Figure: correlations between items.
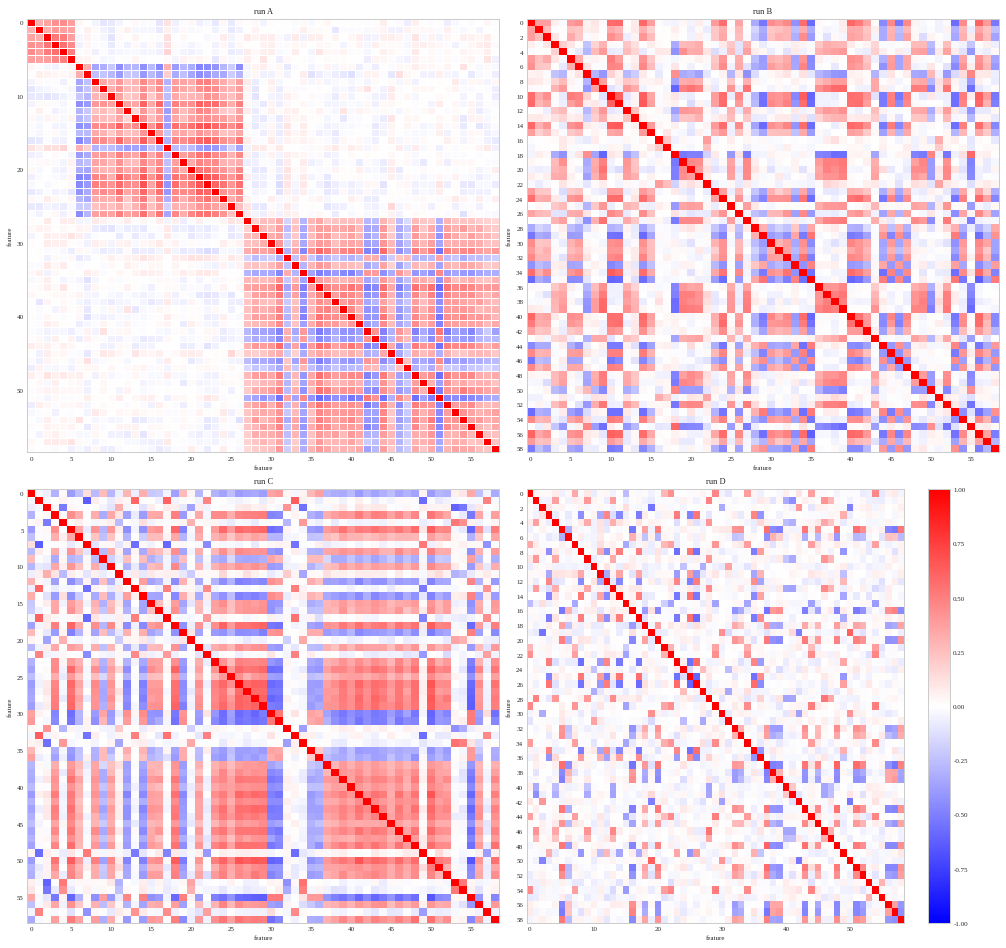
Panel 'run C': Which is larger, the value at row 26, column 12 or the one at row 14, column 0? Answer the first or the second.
the second
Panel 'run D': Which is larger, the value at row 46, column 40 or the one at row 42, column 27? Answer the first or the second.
the second
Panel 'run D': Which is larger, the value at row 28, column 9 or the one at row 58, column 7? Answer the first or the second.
the first
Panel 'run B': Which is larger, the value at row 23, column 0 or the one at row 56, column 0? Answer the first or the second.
the second
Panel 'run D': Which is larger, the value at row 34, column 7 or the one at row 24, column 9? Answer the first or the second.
the first
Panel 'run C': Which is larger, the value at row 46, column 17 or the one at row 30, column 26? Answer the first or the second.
the first
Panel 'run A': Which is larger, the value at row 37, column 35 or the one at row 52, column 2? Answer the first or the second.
the first
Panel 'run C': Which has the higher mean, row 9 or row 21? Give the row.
21
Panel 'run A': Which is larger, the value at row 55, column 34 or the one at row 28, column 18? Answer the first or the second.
the second
